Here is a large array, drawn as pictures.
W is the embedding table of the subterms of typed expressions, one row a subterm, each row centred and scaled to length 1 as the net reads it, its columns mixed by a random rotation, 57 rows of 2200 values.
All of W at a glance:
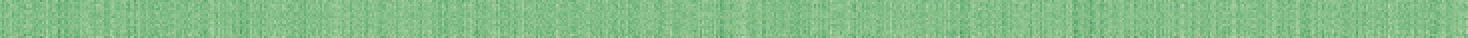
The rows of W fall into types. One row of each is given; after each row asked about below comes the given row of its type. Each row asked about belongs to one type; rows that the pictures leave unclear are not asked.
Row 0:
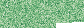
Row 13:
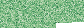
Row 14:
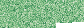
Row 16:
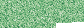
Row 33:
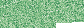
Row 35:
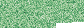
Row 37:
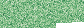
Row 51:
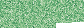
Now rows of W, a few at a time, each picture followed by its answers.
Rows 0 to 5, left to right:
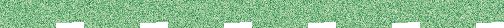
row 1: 0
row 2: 35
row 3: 51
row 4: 13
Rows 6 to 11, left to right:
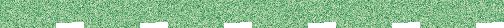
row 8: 33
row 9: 14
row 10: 33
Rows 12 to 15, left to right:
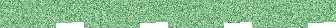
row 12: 51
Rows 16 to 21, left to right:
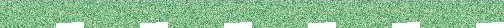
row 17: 33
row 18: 35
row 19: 33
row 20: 37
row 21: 51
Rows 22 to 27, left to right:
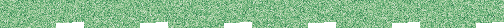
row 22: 35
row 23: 35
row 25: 51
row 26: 35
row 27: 14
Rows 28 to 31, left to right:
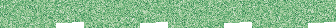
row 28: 33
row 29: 16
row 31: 13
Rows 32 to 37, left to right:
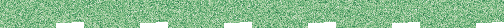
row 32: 0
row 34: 51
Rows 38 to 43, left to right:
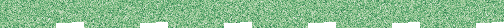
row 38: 16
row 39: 0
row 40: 14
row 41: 16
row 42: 16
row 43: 35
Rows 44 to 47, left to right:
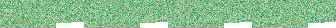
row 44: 51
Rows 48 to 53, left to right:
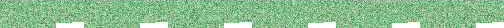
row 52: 13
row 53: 14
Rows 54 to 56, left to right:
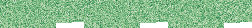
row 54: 0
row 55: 33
